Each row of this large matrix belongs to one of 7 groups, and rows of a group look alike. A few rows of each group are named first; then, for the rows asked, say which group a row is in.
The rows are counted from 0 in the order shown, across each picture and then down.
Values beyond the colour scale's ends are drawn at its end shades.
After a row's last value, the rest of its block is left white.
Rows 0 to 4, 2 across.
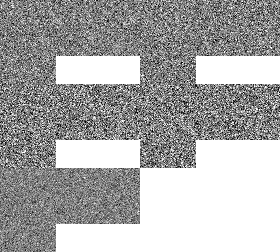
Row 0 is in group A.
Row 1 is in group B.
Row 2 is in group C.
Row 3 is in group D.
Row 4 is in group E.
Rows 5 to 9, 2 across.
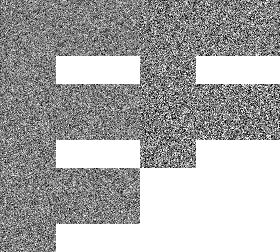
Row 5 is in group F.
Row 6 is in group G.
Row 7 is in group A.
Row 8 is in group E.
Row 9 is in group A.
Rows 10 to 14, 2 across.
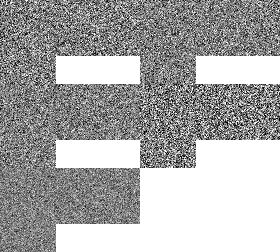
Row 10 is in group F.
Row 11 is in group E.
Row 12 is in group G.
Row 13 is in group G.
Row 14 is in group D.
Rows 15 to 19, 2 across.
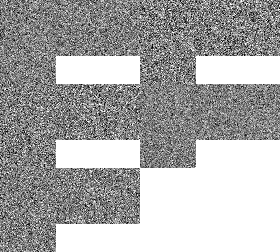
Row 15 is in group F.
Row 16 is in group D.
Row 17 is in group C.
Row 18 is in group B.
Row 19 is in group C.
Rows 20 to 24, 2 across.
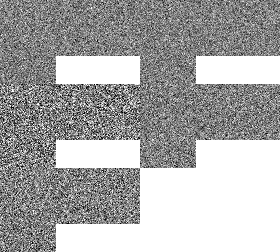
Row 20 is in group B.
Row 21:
A
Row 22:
A
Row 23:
F
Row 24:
B
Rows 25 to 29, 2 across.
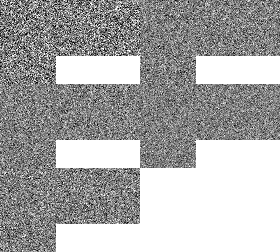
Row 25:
F
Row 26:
G
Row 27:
B
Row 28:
G
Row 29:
C
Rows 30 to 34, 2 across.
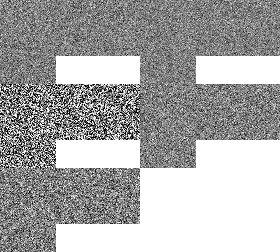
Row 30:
B
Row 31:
C
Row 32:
C
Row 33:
F
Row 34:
D
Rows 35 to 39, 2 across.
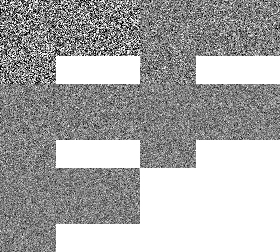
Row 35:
F
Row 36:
C
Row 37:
G
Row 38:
A
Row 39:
E
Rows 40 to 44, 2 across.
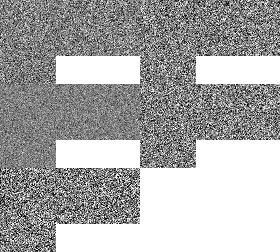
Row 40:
B
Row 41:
G
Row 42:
E
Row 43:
A
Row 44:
F
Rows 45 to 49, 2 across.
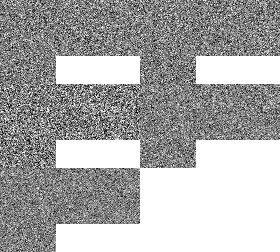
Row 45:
D
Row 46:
B
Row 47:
C
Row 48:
A
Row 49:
A
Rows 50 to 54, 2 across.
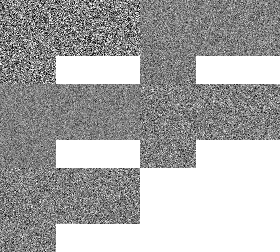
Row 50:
D
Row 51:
B
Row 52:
B
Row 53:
A
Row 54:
E
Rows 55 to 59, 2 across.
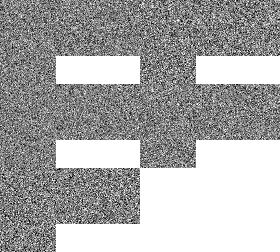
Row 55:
D
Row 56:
A
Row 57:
E
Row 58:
A
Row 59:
E
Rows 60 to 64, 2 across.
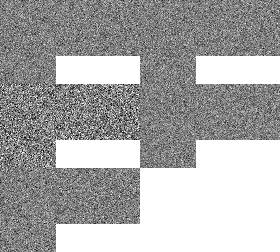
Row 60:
E
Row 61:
E
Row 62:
E
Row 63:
D
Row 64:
F
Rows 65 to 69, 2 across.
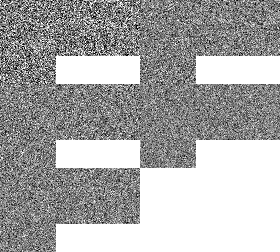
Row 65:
C
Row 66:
A
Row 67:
E
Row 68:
G
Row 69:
C
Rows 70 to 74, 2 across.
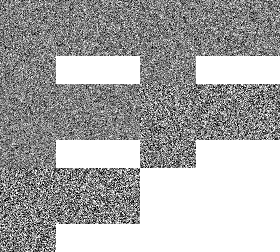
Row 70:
E
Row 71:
D
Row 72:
D
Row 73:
B
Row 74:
G
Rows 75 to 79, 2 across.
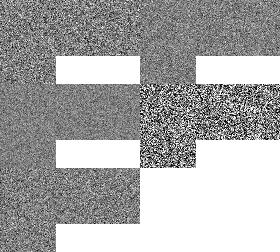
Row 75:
D
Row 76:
C
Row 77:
D
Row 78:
C
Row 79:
F
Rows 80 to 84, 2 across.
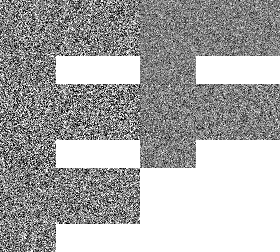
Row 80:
B
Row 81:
D
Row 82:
B
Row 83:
E
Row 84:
G
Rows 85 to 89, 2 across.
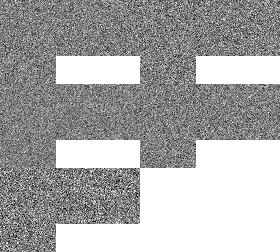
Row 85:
E
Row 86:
G
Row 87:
C
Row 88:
G
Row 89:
C
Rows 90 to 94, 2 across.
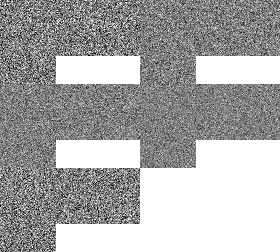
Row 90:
C
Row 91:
D
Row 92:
A
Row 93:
E
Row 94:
B
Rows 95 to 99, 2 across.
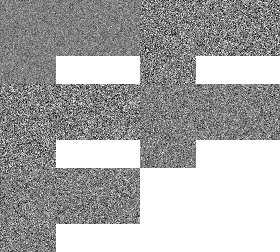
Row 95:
E
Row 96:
E
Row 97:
A
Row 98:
E
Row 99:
F
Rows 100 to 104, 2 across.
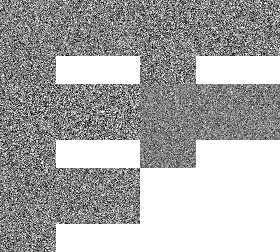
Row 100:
B
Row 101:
D
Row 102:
D
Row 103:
B
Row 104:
G
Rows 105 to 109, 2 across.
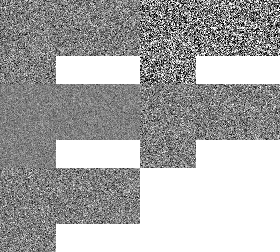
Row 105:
F
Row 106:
D
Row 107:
A
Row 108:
C
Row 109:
A
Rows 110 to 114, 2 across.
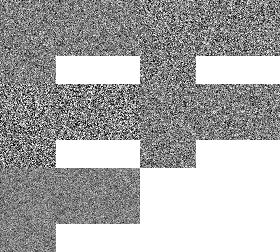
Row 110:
E
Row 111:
B
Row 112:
B
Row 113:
D
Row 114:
F
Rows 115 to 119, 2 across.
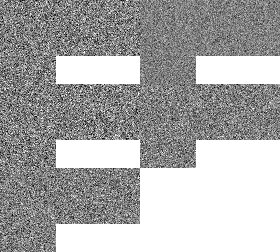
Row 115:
G
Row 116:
B
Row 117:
C
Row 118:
A
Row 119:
D
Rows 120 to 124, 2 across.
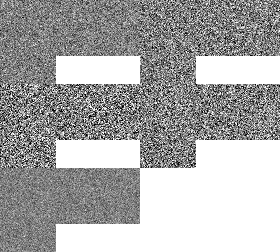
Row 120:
A
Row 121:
D
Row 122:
F
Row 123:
B
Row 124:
C
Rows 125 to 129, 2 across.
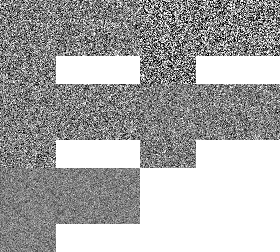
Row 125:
C
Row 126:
B
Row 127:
G
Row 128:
C
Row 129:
F
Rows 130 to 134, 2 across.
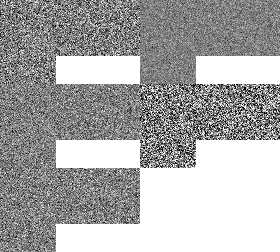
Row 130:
F
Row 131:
D
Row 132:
D
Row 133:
A
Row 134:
C
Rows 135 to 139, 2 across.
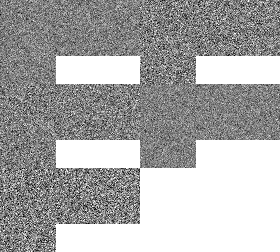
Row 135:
F
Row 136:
G
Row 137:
D
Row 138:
E
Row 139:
G
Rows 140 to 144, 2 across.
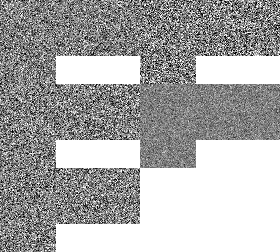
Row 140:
E
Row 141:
C
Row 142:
D
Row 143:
C
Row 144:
G
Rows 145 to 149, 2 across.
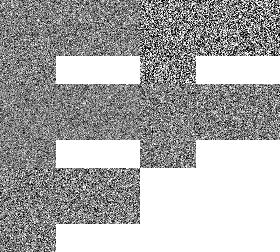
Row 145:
A
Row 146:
E
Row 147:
G
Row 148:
D
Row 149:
G
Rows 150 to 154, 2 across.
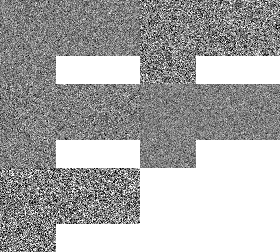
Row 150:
G
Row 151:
C
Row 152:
F
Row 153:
F
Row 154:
A
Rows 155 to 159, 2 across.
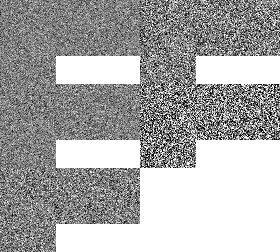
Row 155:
F
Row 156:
F
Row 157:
D
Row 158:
E
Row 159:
D
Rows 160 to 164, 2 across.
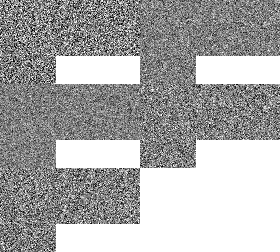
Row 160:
B
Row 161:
A
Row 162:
D
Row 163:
A
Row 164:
B
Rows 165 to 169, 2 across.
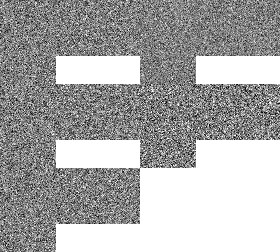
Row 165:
G
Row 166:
B
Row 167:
D
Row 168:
A
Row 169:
G
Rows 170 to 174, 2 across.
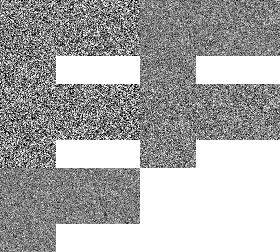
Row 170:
E
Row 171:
A
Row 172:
E
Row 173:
A
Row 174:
C
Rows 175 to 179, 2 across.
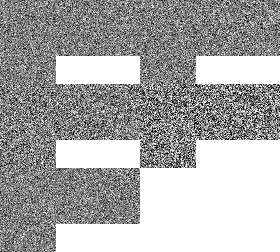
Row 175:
G
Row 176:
A
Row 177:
D
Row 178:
D
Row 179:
E
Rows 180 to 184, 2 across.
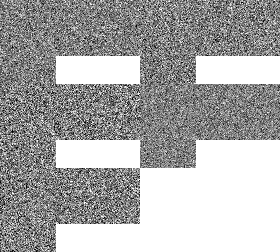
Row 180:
D
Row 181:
B
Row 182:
D
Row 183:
G
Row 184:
F
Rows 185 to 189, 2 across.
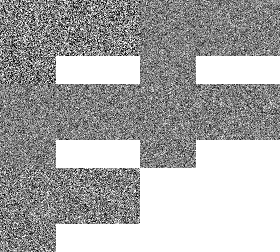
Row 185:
B
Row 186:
F
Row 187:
G
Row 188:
A
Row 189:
C
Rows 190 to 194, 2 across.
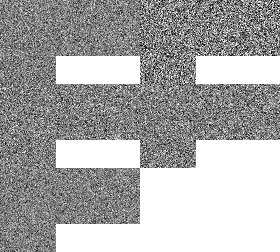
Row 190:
B
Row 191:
E
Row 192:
C
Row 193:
A
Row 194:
F
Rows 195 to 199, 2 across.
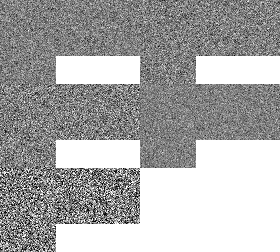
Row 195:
D
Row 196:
G
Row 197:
E
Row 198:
E
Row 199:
C
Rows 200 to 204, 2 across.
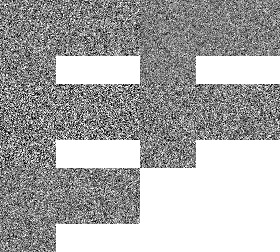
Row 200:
C
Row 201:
F
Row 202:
E
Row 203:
E
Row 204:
C
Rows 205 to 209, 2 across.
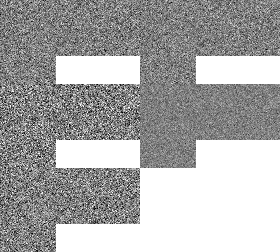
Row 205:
F
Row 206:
F
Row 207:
A
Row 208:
A
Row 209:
F
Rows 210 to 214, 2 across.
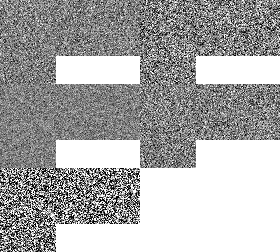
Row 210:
B
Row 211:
F
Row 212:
D
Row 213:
B
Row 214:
D
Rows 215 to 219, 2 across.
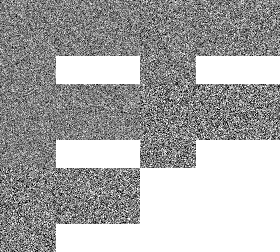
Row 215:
D
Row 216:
F
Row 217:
A
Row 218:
G
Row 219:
F
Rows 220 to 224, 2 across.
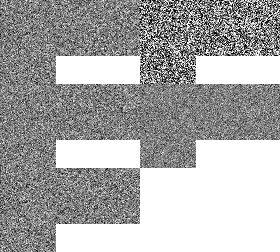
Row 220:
F
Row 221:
C
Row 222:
A
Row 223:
E
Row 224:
F
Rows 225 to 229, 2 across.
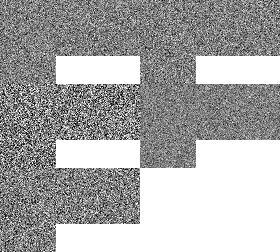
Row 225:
F
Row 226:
E
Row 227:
B
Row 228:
G
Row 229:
E
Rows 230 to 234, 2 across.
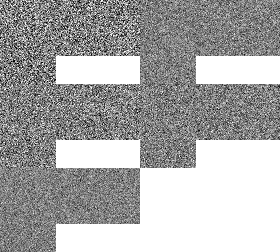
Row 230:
B
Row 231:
F
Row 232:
C
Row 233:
G
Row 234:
B
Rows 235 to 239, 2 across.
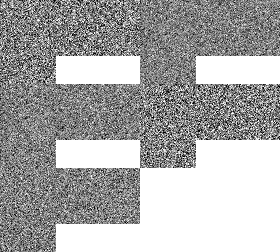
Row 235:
A
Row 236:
F
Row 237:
F
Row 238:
G
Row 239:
B
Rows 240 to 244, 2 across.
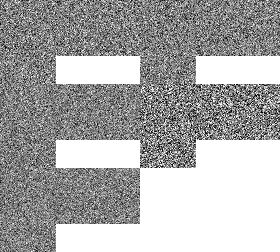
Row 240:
E
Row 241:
G
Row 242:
B
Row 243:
A
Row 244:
F
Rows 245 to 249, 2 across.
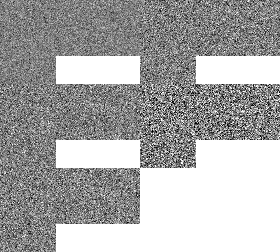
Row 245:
D
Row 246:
G
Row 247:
C
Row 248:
D
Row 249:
C
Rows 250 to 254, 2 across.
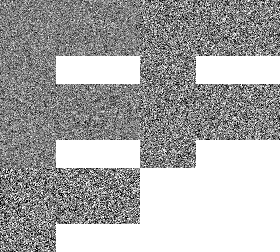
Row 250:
C
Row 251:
G
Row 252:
D
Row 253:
G
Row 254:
F
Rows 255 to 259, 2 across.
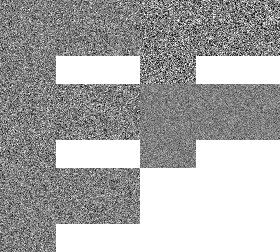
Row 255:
C
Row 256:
A
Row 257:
C
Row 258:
A
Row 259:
D
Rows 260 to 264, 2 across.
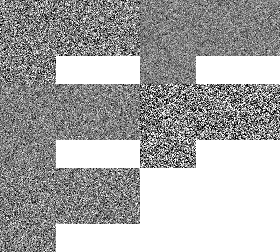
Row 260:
G
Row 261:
F
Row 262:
E
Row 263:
F
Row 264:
E
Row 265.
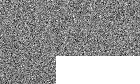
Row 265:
B
